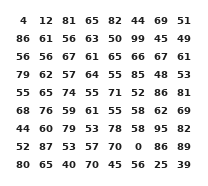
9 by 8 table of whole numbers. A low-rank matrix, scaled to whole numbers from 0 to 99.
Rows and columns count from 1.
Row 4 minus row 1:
75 50 -24 -1 -27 41 -21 2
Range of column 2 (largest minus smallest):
75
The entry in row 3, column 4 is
61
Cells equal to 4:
1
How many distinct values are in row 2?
8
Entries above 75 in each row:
2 2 0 2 2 1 4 3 1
